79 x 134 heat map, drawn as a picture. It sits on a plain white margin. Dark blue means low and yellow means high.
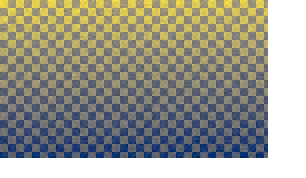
No row or column stands out. The field is checkered. There are no lone odd cells. Values rise toward the top.
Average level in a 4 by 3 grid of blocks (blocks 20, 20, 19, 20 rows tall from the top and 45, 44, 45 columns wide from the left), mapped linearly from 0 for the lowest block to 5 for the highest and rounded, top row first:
555 | 333 | 222 | 000
